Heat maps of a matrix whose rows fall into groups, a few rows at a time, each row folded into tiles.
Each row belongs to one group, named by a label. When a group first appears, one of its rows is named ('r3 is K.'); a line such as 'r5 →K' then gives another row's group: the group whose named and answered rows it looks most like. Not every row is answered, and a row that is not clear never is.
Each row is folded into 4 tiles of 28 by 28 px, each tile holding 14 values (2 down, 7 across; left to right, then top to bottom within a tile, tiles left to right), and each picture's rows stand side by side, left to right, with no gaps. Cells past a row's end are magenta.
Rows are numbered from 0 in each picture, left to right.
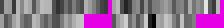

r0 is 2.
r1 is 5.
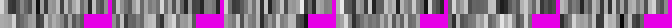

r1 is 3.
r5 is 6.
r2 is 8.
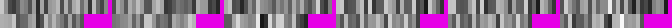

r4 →3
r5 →3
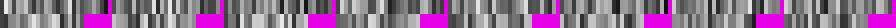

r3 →2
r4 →2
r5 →2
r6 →8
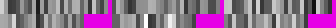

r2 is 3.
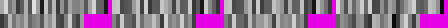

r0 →6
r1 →3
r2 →3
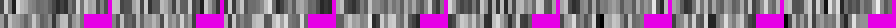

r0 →2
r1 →3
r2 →2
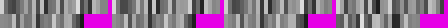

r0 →8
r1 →8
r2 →8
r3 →3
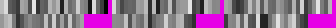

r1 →8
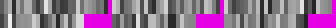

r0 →2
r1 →3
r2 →8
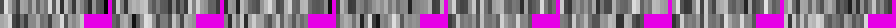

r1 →2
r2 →2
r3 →5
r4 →3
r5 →8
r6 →3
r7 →2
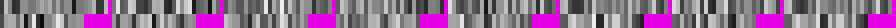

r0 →5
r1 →2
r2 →5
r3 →3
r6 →3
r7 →6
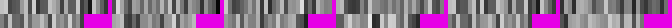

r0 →3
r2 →8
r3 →6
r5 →2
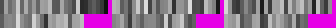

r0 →2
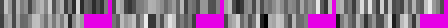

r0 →2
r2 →5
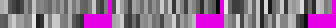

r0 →6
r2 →8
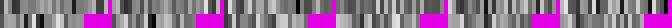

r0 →5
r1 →5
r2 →3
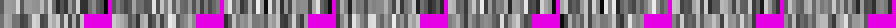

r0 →2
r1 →5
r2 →6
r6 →3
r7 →3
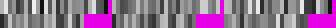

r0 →6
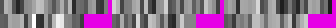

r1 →3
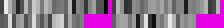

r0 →6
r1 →5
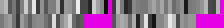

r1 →5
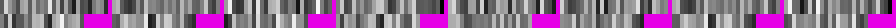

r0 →3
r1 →6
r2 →3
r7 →6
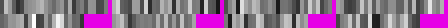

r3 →8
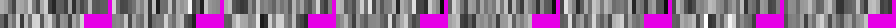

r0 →2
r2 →6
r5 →6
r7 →2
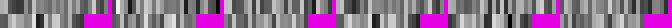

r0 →6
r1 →6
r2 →3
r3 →6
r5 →3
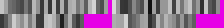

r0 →6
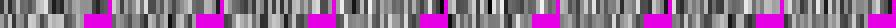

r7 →6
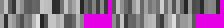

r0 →2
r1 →3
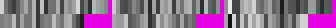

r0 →8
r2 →2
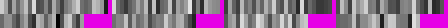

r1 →8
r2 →2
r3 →2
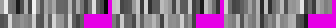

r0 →6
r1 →3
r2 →8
